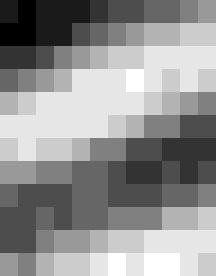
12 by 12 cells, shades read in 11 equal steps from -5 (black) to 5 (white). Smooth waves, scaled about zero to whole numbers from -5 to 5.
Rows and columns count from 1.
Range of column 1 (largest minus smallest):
9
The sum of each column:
-7 -7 1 5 10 13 16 13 14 15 13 14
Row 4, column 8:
5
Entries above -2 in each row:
4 7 9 12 12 10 7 6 6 9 10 12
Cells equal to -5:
3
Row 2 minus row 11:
-3 -3 -4 -5 -3 -3 -3 -2 -2 -2 -1 -1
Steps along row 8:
same down same down same down down same up down up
